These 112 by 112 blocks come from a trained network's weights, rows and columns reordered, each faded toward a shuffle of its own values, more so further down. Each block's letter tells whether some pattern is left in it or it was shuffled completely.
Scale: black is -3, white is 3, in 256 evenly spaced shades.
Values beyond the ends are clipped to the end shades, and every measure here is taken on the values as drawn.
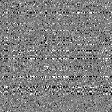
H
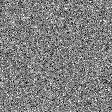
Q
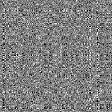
H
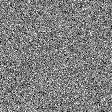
Q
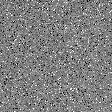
Q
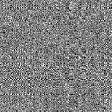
H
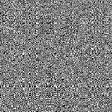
H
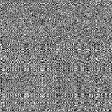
H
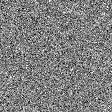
Q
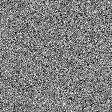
Q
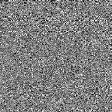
H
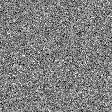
Q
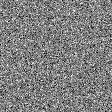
Q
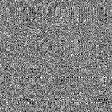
H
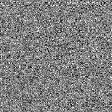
H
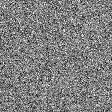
Q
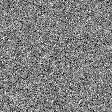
Q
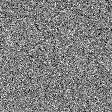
Q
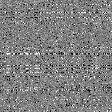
H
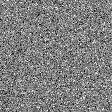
Q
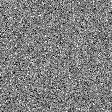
Q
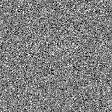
H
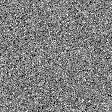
Q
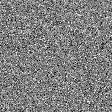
Q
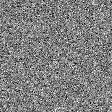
Q
